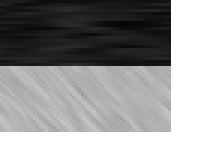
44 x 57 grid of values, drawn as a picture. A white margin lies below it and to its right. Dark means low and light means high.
It is made of 2 by 1 panels. Panel 1,1: very low, streaked across, faint in contrast. Panel 2,1: high, slanting down to the right, faint in contrast.
